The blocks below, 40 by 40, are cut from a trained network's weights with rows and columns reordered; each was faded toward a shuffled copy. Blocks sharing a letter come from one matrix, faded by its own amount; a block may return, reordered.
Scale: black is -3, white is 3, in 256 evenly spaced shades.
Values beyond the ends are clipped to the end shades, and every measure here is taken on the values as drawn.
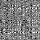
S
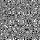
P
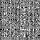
S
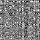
S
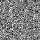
P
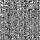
S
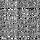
S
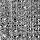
S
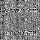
S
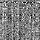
S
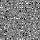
P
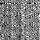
S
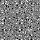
P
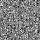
P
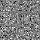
P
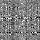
S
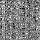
S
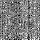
S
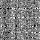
S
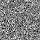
P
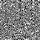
P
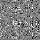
P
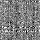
S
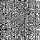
S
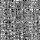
S
